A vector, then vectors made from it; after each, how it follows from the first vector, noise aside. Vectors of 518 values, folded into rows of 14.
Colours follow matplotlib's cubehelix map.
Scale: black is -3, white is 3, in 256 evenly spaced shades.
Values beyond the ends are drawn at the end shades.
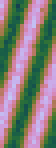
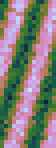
negated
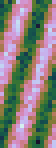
reversed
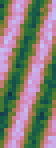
negated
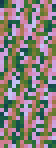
sign-scrambled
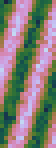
reversed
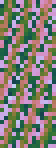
sign-scrambled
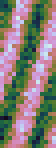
reversed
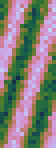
negated
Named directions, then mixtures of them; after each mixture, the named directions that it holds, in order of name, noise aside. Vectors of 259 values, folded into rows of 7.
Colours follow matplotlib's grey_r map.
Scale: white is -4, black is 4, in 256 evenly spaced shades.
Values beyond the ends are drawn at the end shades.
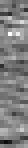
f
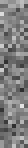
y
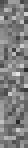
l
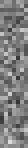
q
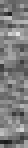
f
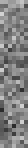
y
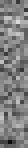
f, q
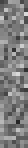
l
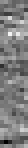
f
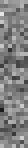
y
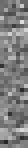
f, l, q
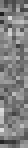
f, q, y
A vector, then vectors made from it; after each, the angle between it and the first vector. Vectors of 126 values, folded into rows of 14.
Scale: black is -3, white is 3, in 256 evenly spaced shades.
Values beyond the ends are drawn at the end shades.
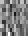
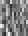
nearly parallel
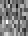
orthogonal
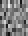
partly opposed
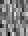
nearly opposite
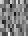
nearly parallel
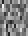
partly opposed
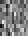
nearly opposite
